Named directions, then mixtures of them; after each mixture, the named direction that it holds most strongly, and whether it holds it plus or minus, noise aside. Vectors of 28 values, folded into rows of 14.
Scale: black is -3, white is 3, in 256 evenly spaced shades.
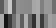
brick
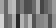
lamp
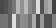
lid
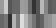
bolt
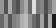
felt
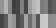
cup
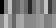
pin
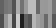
lamp, minus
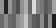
felt, plus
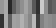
bolt, plus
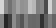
pin, minus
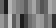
bolt, minus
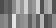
lid, plus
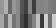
felt, minus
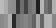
lid, minus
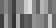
lamp, minus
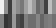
pin, minus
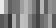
bolt, plus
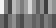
pin, minus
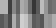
bolt, plus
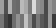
felt, plus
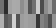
lid, plus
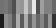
lamp, minus
